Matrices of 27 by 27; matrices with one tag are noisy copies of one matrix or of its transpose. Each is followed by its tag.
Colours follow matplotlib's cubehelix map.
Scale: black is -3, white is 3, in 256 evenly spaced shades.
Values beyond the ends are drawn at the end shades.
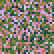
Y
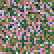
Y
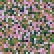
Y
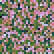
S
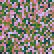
S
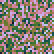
S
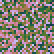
S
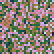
S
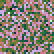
Y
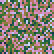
S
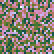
S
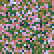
Y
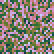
S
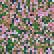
S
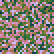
S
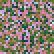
Y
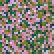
Y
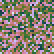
S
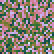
S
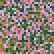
Y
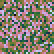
Y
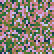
S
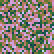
Y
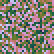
Y
